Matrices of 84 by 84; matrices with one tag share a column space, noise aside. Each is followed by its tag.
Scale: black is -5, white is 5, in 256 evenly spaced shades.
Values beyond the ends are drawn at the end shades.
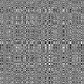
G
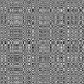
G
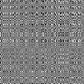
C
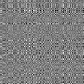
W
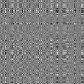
W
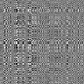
G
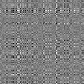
W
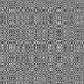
G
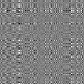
W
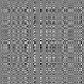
G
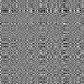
W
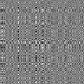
G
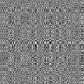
G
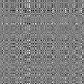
W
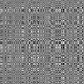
G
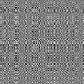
G
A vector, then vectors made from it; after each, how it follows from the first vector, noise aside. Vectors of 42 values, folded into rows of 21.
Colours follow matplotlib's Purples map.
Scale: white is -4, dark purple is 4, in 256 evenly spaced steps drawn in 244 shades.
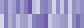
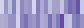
wrapped around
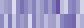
wrapped around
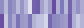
negated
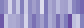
wrapped around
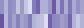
negated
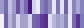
scaled up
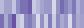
wrapped around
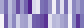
scaled up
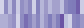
wrapped around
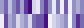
scaled up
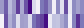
scaled up
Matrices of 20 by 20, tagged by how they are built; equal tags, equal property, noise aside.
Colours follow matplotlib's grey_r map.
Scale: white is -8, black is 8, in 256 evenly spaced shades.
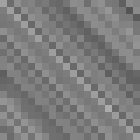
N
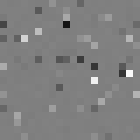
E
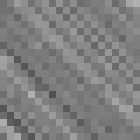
N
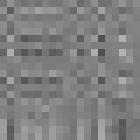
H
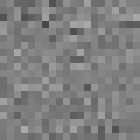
H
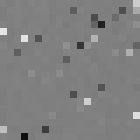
E
